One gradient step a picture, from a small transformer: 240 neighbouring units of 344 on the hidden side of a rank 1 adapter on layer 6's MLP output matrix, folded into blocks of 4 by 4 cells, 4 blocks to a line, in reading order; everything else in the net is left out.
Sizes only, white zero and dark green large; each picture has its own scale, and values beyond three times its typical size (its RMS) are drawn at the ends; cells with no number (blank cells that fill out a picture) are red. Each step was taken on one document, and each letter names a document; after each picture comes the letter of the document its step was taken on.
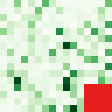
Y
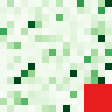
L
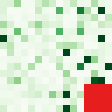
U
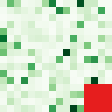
U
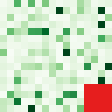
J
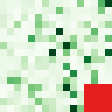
Y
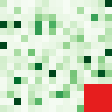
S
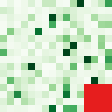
L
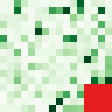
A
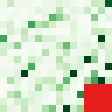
U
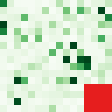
S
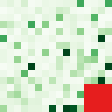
U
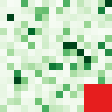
J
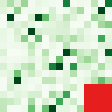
J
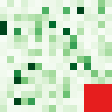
S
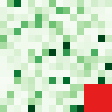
J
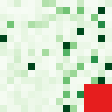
U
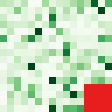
L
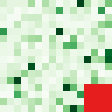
Y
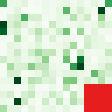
S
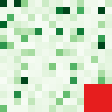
A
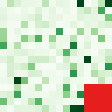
L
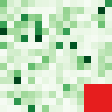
S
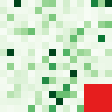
J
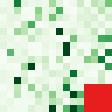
U
